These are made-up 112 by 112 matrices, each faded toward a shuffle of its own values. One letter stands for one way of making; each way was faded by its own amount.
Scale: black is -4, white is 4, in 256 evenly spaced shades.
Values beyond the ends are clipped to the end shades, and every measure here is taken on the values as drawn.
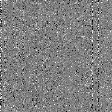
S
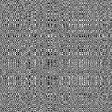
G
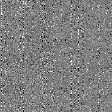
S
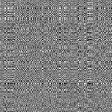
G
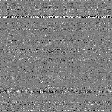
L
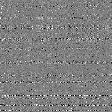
L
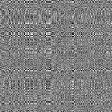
G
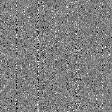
S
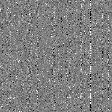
S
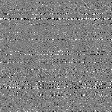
L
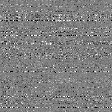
L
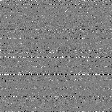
L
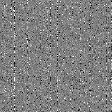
S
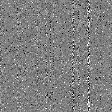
S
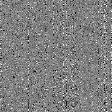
S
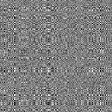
G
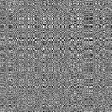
G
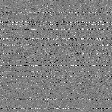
L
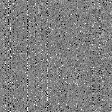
S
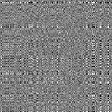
G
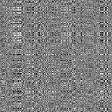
G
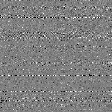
L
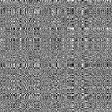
G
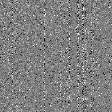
S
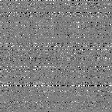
L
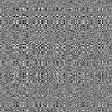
G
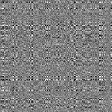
G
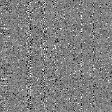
S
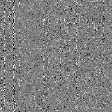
S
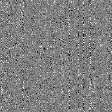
S
